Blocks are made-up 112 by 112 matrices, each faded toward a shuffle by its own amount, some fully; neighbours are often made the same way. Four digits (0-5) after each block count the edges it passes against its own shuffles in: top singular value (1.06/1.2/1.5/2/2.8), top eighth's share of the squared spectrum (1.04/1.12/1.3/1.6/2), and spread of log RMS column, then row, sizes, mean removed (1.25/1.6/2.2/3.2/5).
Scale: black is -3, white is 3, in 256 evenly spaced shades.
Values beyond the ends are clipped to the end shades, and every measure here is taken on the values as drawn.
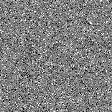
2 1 0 0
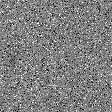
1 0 0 0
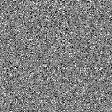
4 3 1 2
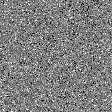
2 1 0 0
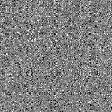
4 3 2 2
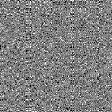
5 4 2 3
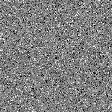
3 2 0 0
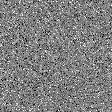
2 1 0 0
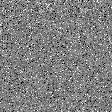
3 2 0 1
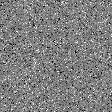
2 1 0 0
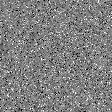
1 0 0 0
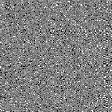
4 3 2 2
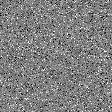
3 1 0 0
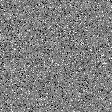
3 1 0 0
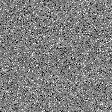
2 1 0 0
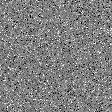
0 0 0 0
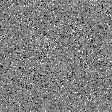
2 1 0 0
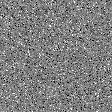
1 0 0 0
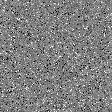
0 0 0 0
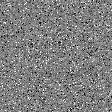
2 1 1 0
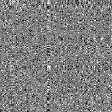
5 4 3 3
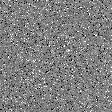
0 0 0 0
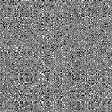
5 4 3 3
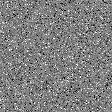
0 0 0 0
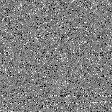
3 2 0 2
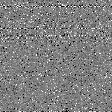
4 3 0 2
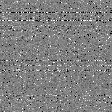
4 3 0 3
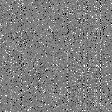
4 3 2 1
